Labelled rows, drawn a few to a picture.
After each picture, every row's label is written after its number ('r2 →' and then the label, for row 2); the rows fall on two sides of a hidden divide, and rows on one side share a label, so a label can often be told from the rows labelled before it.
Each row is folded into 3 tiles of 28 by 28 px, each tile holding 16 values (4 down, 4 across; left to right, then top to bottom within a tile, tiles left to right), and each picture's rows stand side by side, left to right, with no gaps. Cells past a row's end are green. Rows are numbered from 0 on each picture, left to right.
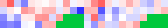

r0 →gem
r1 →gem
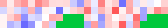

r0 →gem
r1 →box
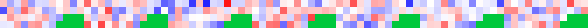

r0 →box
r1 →gem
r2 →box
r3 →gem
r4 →gem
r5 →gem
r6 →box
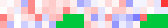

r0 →gem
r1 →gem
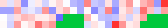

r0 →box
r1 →box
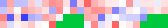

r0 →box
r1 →box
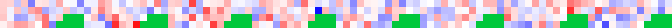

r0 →gem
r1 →box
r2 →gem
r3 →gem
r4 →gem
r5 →gem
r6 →box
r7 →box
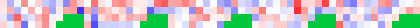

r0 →gem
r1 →gem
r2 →gem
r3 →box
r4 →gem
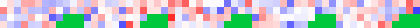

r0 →gem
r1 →gem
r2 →gem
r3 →gem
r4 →gem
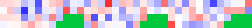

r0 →box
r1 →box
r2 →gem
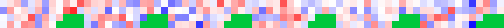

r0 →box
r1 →gem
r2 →box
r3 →gem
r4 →box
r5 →gem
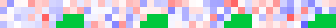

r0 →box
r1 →box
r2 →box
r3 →gem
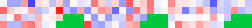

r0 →gem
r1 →box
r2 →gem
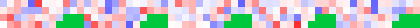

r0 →box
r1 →box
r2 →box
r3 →gem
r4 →gem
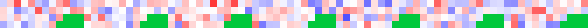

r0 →box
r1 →box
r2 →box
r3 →gem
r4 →box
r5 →box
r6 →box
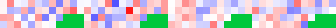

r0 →box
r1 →box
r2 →gem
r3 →gem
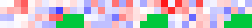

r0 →gem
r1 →box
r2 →box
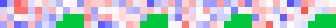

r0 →box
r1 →gem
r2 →gem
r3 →gem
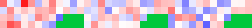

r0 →box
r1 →box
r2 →gem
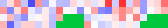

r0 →gem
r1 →gem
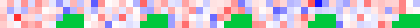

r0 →gem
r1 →gem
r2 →box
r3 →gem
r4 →box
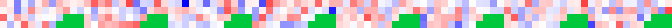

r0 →gem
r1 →gem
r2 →box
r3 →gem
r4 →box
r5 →gem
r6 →gem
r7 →box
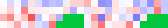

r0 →box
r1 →gem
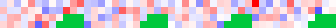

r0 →gem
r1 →box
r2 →gem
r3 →gem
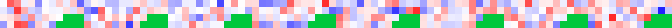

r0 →box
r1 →box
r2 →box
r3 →gem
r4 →box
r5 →box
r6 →box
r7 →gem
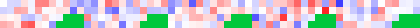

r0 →box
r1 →box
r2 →box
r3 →box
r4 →box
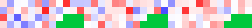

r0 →box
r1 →box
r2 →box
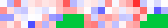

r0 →box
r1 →gem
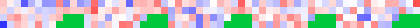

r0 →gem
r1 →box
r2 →gem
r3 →box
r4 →box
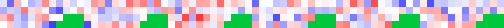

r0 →box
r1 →box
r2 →box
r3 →gem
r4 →gem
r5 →gem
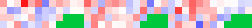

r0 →gem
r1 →gem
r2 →box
